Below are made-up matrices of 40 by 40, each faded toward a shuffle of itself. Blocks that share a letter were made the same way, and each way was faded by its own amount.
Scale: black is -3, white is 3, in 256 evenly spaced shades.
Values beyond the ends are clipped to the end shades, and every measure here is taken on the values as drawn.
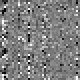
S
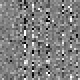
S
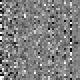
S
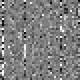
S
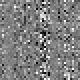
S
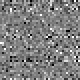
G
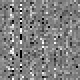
S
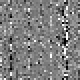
S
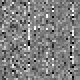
S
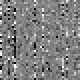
S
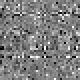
G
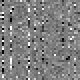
S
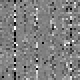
S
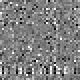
G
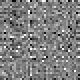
G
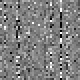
S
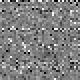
G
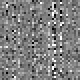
S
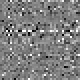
G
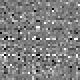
G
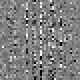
S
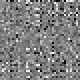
G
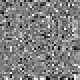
G
